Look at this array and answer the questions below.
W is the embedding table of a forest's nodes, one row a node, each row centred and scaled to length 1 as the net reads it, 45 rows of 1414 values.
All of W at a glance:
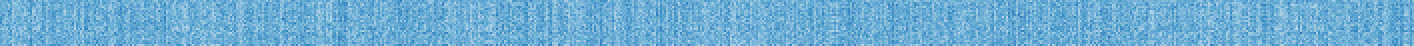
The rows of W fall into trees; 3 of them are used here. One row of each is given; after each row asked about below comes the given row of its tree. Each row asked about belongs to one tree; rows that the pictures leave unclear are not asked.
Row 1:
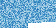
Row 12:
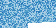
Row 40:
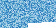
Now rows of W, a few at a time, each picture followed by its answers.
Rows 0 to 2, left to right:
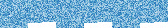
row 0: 12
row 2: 12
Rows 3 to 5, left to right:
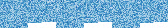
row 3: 40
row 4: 40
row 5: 40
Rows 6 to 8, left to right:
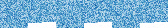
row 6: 40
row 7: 1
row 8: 12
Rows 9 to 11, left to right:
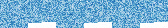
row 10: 12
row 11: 1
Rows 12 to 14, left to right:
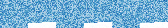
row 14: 12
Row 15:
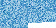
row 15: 1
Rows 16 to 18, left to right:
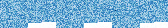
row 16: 40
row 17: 40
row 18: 12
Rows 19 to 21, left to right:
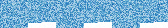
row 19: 40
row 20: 40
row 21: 40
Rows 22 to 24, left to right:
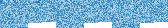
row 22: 1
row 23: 12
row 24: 40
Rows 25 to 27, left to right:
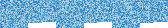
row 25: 1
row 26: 1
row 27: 40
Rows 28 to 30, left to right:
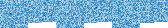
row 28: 1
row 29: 1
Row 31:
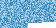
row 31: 40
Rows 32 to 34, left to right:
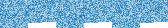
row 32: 12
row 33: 12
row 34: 40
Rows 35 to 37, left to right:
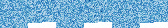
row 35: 12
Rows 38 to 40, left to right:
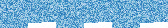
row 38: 40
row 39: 12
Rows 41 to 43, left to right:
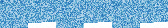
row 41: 1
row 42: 40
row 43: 1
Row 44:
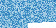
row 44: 12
